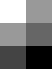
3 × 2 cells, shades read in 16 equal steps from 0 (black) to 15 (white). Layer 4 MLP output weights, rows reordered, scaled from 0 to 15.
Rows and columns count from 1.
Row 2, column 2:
6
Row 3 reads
4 0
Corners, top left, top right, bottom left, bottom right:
15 9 4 0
